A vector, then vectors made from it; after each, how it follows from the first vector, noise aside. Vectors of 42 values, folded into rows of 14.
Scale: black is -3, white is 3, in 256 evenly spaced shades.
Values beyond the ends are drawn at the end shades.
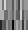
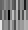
wrapped around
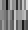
wrapped around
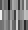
wrapped around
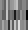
wrapped around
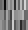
wrapped around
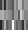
sign-scrambled
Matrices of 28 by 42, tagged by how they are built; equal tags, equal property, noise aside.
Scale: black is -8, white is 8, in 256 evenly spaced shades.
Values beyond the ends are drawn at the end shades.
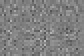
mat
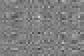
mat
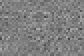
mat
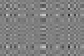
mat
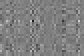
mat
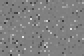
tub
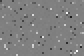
tub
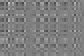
mat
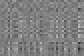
mat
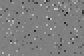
tub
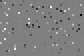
tub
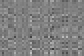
mat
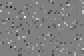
tub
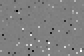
tub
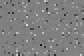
tub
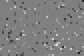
tub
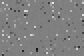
tub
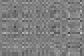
mat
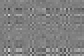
mat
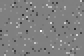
tub
